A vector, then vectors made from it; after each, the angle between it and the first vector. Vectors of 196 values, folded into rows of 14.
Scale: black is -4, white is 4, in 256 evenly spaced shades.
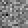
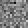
orthogonal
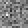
nearly opposite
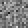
partly aligned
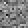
partly aligned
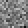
orthogonal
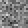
nearly opposite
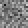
orthogonal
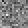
nearly opposite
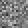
nearly parallel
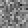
partly opposed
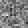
nearly opposite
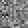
nearly parallel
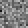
orthogonal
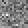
nearly opposite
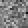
orthogonal
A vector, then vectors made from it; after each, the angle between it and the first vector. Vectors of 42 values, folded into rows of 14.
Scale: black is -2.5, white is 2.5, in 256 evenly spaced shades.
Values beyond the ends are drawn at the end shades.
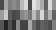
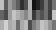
nearly opposite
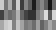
partly opposed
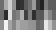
partly opposed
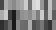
nearly parallel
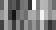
partly aligned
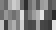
orthogonal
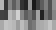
nearly opposite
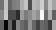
nearly parallel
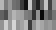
nearly opposite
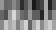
nearly opposite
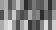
partly opposed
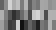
partly aligned
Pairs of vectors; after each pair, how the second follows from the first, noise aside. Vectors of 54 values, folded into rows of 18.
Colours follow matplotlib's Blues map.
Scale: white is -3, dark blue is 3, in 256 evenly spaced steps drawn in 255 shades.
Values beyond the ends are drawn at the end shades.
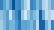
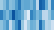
wrapped around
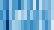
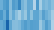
shrunk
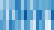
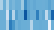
partly zeroed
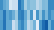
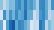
wrapped around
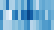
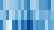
wrapped around
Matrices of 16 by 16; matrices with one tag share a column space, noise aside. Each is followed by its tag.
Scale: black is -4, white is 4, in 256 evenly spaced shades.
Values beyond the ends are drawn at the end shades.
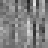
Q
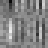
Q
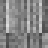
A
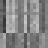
A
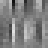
Q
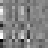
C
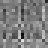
C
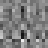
C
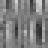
Q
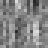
Q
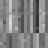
A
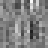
Q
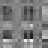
C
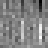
Q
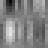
Q
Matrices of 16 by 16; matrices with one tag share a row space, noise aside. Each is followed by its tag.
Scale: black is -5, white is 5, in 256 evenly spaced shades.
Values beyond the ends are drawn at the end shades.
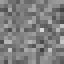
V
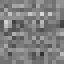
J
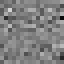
V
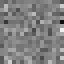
V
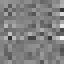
V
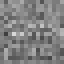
J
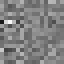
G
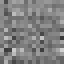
J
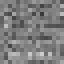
J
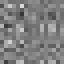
G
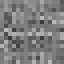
J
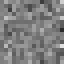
V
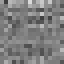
J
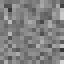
V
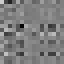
G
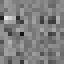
G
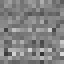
J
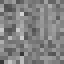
G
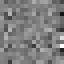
V
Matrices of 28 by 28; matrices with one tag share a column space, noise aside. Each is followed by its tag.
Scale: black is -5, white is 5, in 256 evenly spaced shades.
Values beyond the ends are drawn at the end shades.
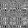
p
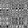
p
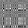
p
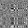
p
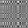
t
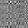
t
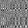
p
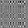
t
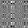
t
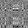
p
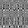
p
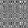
t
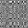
t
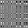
t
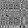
p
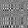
p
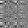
t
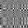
p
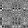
p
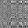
t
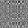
t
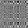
t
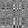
p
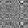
t
